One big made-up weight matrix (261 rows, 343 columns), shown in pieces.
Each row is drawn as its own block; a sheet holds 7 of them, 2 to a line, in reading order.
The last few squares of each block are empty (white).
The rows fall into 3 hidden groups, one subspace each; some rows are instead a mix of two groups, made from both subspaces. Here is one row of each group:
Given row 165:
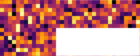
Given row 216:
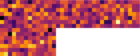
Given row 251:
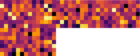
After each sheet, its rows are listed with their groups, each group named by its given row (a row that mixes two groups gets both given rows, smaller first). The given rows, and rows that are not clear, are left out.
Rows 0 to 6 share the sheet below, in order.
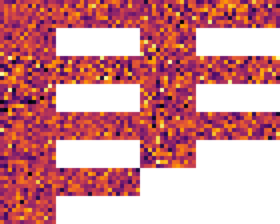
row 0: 165 and 216
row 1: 165
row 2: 216
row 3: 165
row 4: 216
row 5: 165
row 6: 165
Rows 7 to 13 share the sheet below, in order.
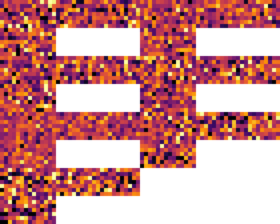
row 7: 251
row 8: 251
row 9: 251
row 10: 165 and 216
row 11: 165
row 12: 165
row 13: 216
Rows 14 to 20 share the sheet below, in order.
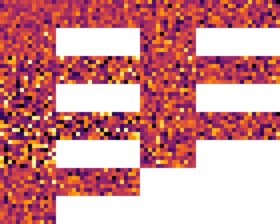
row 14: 251
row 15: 165
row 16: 165
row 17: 251
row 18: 251
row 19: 165
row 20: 251
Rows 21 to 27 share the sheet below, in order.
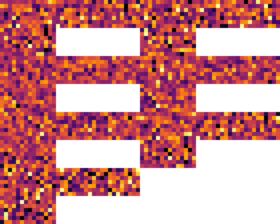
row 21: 251
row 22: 251
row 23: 165
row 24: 165
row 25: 165
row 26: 251
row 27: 165
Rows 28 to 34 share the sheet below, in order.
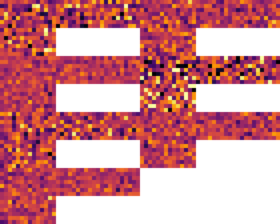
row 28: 251
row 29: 251
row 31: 216
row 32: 165 and 251
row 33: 251
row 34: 216
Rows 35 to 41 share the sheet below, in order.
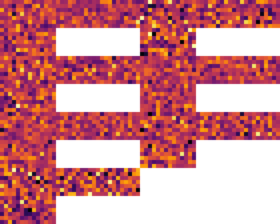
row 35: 165 and 251
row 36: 216
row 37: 165
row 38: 251
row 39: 216
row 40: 216
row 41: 165 and 216
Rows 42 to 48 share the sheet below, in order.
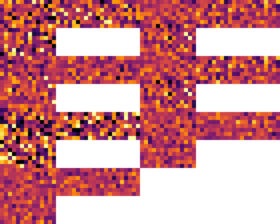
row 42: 251
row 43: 251
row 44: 216
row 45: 251
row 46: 165 and 251
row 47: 251
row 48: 251
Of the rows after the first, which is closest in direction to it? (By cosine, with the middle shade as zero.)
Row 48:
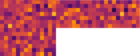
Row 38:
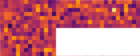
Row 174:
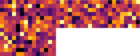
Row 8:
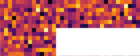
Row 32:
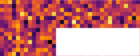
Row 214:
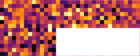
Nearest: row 214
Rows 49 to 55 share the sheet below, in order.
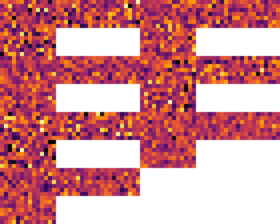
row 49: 165 and 251
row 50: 251
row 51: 165 and 251
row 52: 251
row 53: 216
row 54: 216
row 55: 251
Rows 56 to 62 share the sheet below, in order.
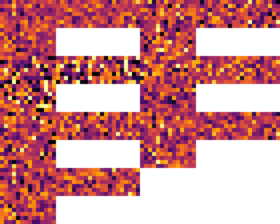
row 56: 165
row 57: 165
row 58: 251
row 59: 216
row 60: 216
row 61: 165
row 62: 165
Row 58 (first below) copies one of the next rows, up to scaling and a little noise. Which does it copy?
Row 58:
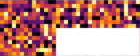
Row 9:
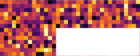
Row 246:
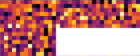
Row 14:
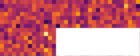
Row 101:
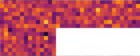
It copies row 9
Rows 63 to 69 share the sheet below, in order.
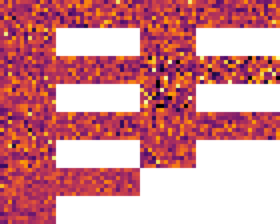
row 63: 251
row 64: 251
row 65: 216
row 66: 165
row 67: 216
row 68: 165
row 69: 216
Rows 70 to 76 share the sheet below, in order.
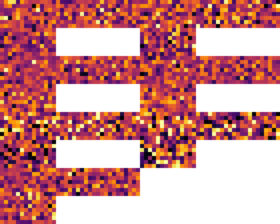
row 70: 216
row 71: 216 and 251
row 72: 216 and 251
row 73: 216
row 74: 216
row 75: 165
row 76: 251
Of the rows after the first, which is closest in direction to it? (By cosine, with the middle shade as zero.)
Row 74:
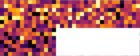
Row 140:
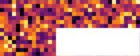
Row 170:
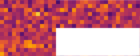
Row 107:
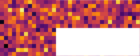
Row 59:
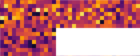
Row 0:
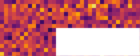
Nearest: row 59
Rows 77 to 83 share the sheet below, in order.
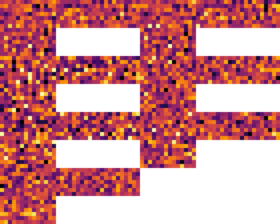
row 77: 251
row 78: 251
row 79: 165 and 251
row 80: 165 and 216
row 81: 165 and 216
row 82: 251
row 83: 216
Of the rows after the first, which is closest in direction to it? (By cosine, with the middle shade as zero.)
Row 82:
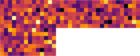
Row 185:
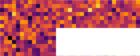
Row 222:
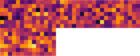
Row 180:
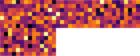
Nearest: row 180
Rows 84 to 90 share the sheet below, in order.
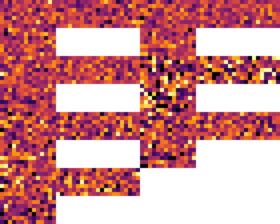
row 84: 251
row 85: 216
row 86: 216
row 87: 165
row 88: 216
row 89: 216
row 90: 216 and 251
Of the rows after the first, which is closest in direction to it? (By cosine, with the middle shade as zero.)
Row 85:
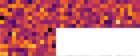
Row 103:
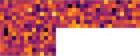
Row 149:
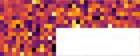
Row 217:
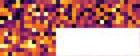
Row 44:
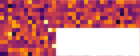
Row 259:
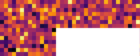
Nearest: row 217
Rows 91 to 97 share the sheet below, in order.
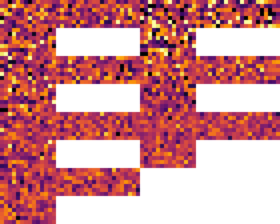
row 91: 216
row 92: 216
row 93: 216
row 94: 216
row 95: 216
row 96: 165
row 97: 165
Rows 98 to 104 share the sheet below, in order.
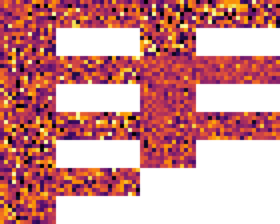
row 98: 251
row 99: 165
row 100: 165
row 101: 251
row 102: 251
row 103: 251
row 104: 165
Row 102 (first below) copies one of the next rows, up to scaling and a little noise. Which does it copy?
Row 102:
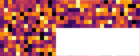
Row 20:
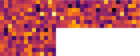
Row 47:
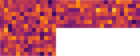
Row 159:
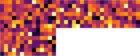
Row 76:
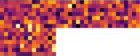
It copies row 47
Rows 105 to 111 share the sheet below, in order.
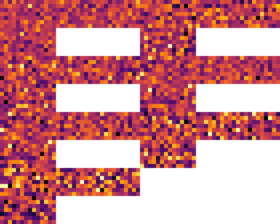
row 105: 165
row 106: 251
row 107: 165 and 216
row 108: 216
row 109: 216
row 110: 165 and 251
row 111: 216
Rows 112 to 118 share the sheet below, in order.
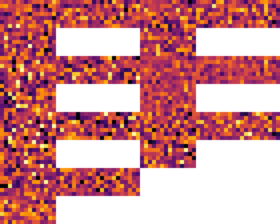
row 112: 251
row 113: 251
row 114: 165
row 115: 251
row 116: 251
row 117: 251
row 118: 216
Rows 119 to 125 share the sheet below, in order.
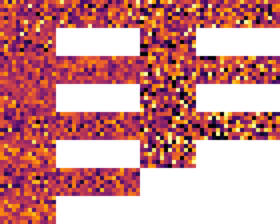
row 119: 165
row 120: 216
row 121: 165
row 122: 165 and 216
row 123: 216
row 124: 251
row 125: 216
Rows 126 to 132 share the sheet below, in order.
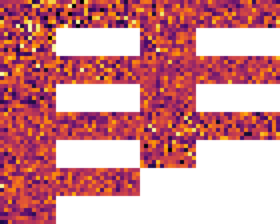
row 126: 251
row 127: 165
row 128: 216
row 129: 165
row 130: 165
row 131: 251
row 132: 216
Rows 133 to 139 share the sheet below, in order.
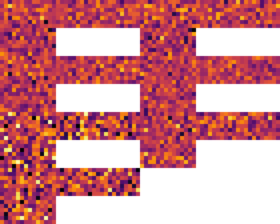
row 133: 216
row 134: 216
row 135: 216
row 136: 165 and 216
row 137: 216 and 251
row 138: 165
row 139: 165
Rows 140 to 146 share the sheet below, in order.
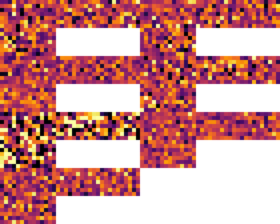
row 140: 165
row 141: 251
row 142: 216
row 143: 165
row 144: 165
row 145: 251
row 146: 216 and 251
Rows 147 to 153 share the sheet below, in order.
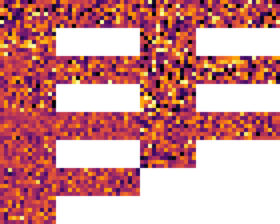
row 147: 216
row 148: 165
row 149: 251
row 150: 165
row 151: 251
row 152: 216
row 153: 165 and 216
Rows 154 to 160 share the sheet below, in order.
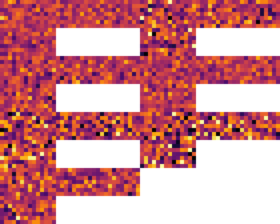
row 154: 216
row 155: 216
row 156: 165 and 251
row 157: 251
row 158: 216
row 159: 251
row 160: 165
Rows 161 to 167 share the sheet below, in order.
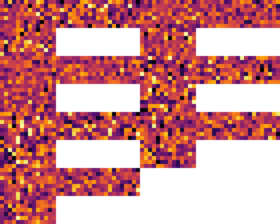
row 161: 165
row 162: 251
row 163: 251
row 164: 216
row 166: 165
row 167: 165
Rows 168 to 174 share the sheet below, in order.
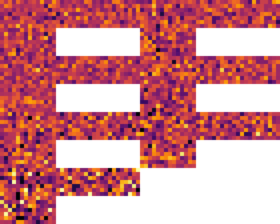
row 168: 251
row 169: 165
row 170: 165 and 216
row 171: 216 and 251
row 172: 165
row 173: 216
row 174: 165
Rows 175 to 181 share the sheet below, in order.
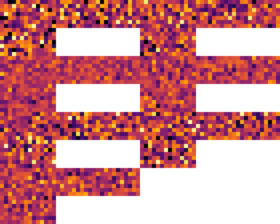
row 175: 216
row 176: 165
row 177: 216
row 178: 165
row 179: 251
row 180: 216 and 251
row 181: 251
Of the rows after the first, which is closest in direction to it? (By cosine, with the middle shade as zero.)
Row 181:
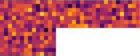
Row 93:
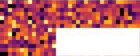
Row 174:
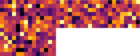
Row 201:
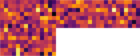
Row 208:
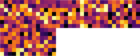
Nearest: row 208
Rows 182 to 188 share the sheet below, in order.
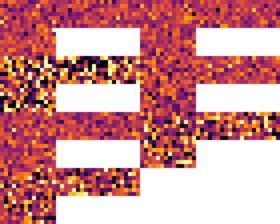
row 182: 216 and 251
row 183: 251
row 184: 165
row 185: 165 and 216
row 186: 251
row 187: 251
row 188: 251
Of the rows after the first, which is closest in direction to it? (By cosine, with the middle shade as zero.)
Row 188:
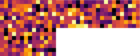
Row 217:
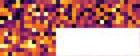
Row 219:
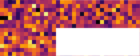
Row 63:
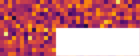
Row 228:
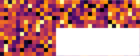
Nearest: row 228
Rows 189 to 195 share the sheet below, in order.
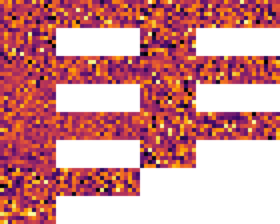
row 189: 251
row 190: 216
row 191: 165 and 216
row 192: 251
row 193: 216
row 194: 165
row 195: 216
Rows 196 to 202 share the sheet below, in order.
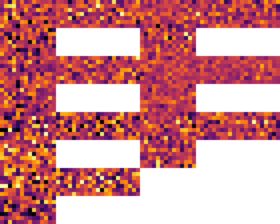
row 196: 165 and 216
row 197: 251
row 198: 165
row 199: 216
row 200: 216
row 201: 251
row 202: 216
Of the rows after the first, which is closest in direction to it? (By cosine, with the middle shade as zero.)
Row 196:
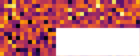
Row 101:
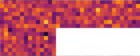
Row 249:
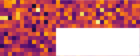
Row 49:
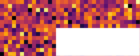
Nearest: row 249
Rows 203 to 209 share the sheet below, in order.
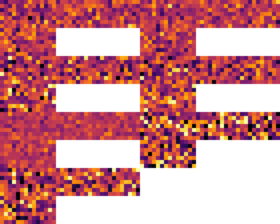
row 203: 165 and 216
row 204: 165
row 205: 216
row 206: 216
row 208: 165 and 251
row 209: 165
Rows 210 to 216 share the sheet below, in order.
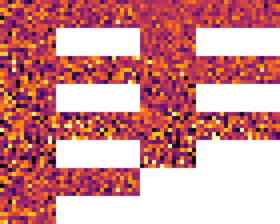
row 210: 216
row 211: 251
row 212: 165
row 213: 216
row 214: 216 and 251
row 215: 251
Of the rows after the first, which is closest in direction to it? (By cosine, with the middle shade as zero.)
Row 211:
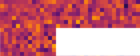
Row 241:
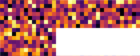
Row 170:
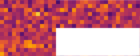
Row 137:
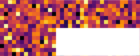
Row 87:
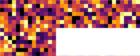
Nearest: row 137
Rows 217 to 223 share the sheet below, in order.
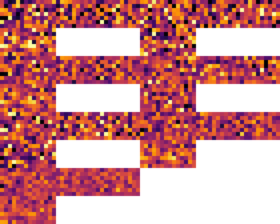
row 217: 216
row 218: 216
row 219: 216
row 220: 251
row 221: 216
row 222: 216
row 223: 216
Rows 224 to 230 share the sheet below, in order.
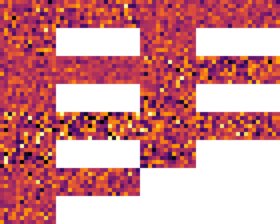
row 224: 251
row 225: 165
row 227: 165
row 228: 165
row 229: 216
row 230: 165
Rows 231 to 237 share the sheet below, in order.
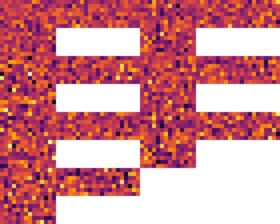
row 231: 251
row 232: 165
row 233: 216
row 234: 251
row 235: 216
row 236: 165
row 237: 251
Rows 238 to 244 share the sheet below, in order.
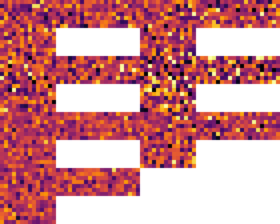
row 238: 251
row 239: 251
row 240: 216
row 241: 216
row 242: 251
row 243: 251
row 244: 165
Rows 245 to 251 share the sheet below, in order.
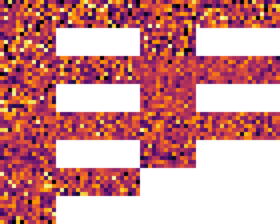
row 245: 165
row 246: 251
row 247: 216
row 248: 165
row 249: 216
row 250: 216
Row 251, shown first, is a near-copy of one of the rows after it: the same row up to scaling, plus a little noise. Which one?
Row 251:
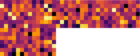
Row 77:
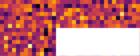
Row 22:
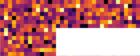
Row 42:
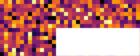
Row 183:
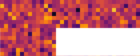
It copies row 183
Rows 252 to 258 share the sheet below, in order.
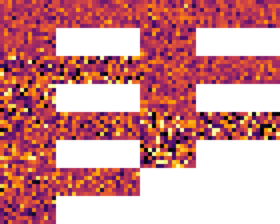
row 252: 251
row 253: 216 and 251
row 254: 165 and 216
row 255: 216
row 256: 216
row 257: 165
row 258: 216
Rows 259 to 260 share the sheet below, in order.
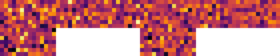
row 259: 165 and 216
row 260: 216 and 251
